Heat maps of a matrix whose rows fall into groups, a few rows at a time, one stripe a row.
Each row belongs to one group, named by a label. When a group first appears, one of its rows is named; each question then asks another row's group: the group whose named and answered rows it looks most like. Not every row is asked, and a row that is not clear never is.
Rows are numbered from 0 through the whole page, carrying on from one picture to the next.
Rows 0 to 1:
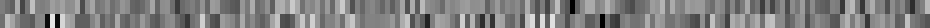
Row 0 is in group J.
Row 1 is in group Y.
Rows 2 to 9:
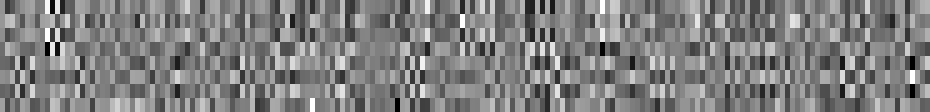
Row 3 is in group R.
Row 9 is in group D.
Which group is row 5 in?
Y
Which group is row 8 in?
J
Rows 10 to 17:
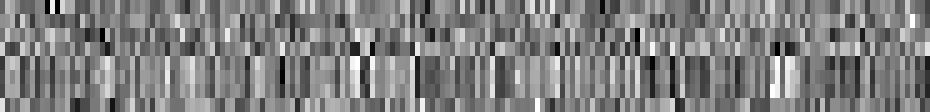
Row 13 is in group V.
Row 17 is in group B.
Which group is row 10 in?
Y
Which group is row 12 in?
R
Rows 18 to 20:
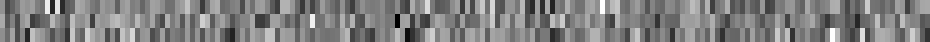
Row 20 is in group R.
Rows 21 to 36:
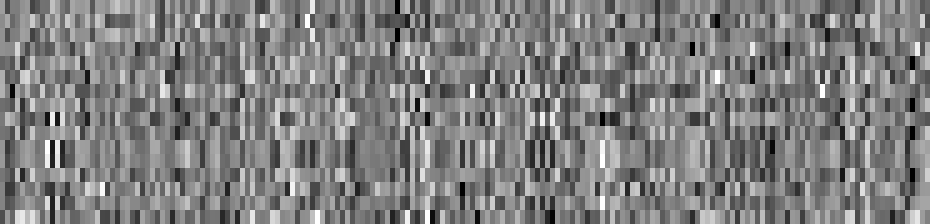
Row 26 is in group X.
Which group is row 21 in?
D
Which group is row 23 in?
D
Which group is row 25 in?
J
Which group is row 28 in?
J
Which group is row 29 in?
Y
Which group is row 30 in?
J
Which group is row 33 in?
J
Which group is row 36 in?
X
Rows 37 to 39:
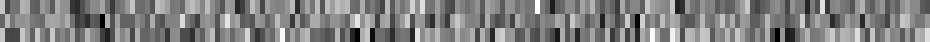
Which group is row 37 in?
B
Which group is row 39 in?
V
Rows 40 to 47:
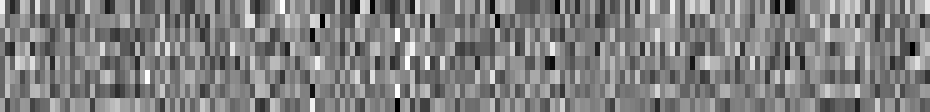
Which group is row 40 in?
V
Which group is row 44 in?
X
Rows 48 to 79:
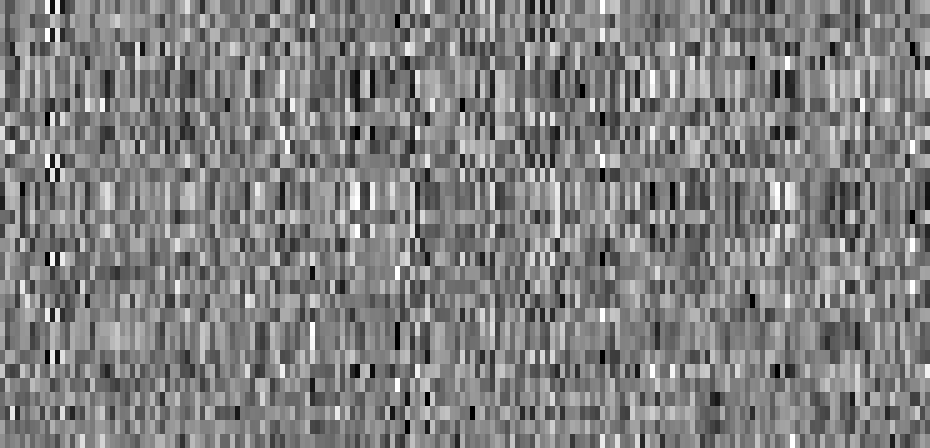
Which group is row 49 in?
D
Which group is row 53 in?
V
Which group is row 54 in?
V
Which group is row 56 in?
Y
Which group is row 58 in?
R
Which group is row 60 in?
Y
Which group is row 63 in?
J
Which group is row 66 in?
Y
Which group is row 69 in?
X
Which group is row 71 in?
D
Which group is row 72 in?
D
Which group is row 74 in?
V
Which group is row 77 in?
B
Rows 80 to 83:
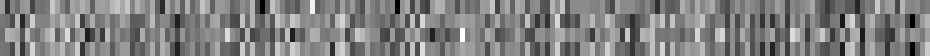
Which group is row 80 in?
D
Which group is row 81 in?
J
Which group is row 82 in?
R
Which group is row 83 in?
J
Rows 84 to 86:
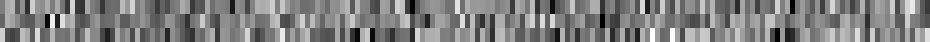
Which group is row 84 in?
R
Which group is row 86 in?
V
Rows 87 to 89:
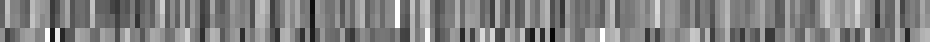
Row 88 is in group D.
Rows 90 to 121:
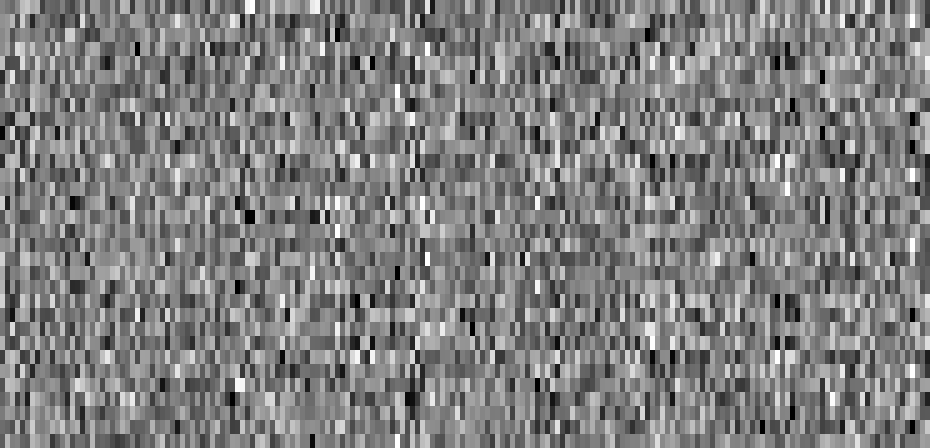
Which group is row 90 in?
X
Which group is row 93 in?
X
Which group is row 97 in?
R
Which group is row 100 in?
J
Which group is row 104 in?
B
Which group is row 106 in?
B
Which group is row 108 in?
X
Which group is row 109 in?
D
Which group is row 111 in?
V
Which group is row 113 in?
B
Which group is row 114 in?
V
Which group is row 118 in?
R
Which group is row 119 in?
R
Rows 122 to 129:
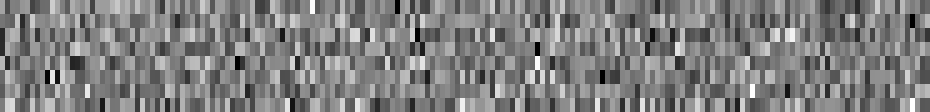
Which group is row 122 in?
D
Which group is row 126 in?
B
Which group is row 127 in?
Y
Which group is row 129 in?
R
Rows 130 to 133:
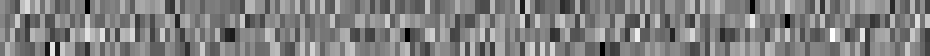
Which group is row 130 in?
X
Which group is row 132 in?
R
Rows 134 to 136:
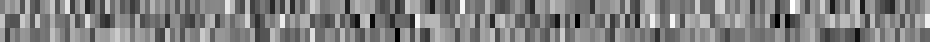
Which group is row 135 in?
V
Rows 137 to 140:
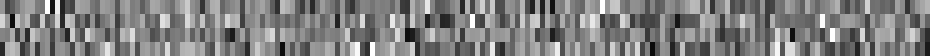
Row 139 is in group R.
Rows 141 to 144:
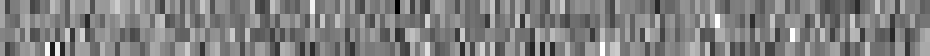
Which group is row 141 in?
D
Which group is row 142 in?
X
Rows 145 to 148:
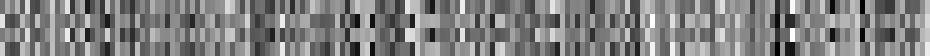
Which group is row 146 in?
V
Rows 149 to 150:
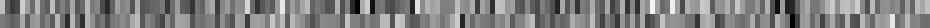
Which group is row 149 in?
V
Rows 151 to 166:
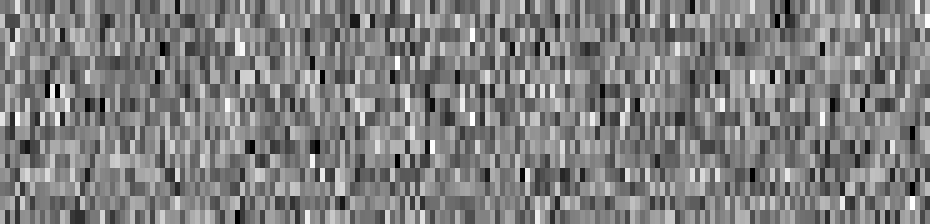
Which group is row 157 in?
Y
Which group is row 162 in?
D
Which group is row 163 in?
X
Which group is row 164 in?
J
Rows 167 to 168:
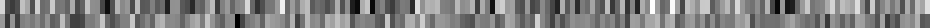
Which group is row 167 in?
V
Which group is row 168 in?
B
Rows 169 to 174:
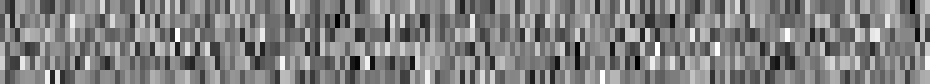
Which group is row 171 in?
X
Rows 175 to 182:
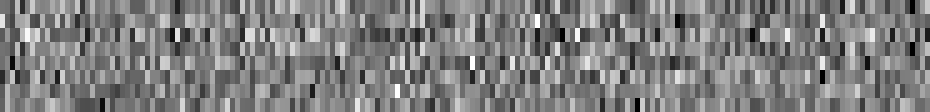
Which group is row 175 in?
J
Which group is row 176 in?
B
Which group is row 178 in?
J
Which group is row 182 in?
R
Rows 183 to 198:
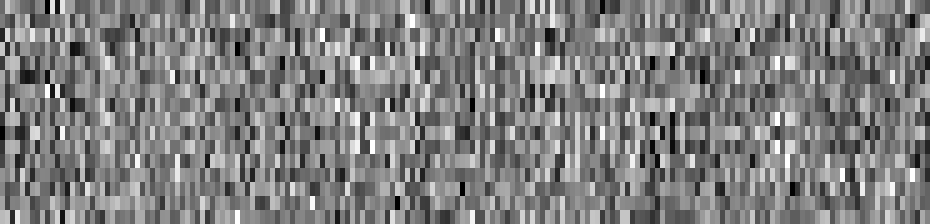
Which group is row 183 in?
Y
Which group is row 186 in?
B
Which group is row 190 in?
B
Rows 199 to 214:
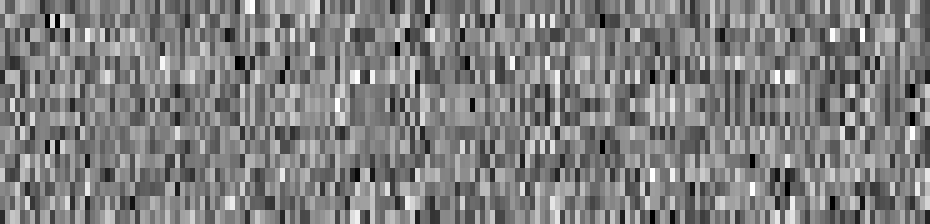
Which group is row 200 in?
Y
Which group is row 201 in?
R
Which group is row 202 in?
D
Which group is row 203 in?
B
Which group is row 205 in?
J
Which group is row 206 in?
B
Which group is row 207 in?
J
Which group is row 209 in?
Y
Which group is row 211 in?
V
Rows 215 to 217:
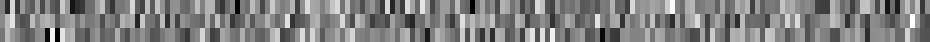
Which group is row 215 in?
B
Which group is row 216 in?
R
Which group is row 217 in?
Y
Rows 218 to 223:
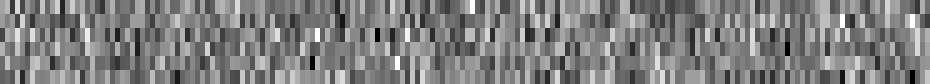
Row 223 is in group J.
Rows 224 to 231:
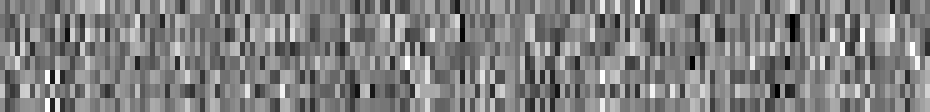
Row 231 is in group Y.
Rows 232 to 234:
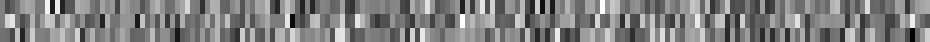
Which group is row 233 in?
R
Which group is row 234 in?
J
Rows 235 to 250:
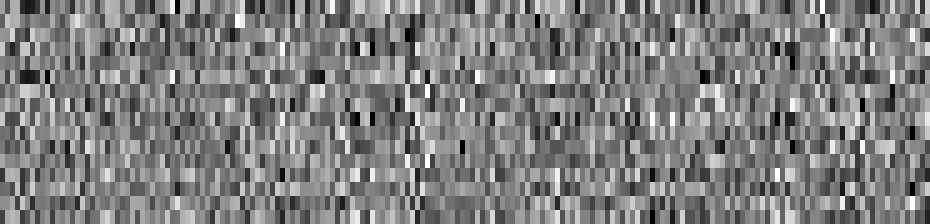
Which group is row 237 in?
R
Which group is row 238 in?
V
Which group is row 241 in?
X
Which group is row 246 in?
X
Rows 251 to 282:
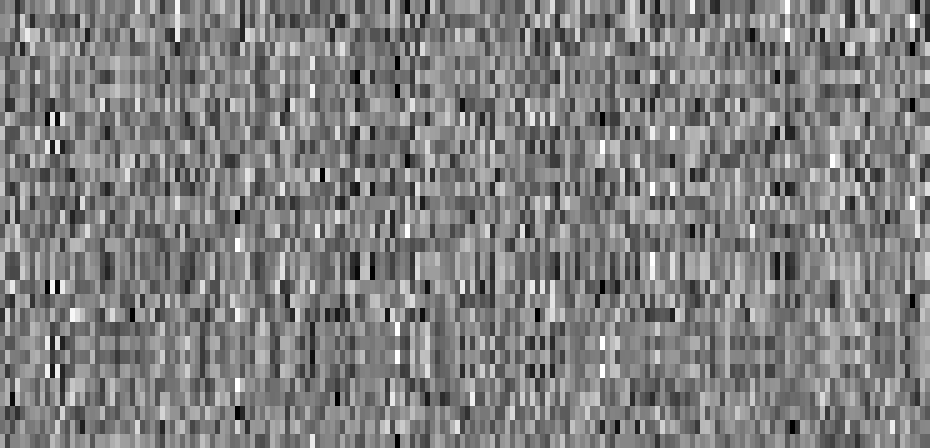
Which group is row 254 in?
J
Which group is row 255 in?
D
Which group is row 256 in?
V
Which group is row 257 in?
D
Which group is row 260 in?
V
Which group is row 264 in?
V
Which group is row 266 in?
B
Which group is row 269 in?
V
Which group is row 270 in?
V
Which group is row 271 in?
Y
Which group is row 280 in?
B
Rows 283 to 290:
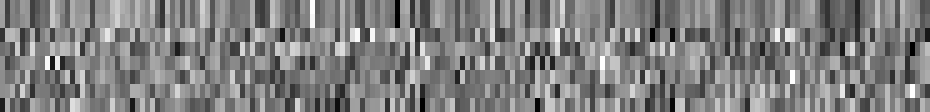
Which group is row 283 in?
D
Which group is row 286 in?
J
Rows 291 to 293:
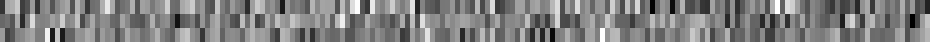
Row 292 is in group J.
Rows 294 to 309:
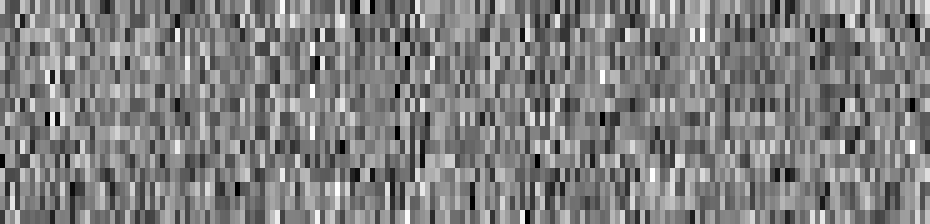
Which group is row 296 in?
X
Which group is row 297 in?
D
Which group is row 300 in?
D
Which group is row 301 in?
J
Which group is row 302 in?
Y
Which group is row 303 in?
D
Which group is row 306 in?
V
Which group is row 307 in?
B
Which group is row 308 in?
B
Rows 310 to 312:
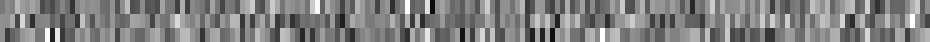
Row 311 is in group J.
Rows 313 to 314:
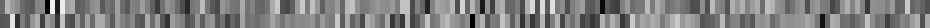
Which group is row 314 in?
B
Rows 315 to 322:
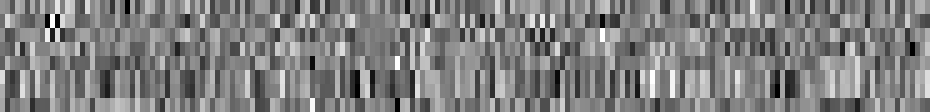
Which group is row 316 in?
Y
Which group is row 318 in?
J
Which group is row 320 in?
V
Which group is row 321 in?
V
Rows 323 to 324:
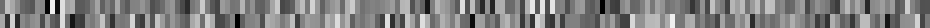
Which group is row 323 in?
Y
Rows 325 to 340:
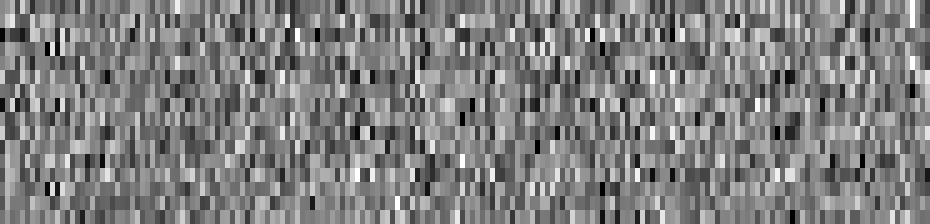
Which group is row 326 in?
R
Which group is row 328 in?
Y
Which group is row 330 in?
V
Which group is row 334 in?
V
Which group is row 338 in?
Y
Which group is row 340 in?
R
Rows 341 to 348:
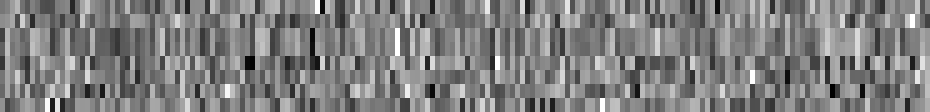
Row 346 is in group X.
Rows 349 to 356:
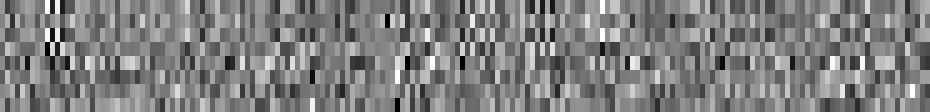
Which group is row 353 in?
R
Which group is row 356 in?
D
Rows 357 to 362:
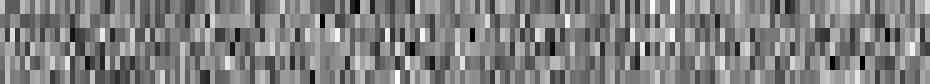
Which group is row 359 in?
B
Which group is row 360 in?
R
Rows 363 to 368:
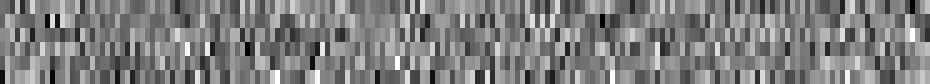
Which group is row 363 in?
J
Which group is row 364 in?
Y
